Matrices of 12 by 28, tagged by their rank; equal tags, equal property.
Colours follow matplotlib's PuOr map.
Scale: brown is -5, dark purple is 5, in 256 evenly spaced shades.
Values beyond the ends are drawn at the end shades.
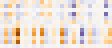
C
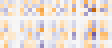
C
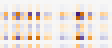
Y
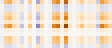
Y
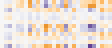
C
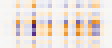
Y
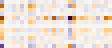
C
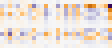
C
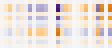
Y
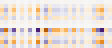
Y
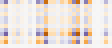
Y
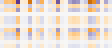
Y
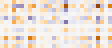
C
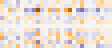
C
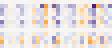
C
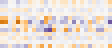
C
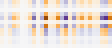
Y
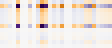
Y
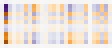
Y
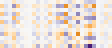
C
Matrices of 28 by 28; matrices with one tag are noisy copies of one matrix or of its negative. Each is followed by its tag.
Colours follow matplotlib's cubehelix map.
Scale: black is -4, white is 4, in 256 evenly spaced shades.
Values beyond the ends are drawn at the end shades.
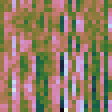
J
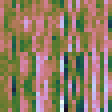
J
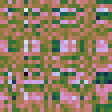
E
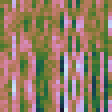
J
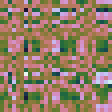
E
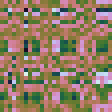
E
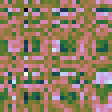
E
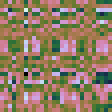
E
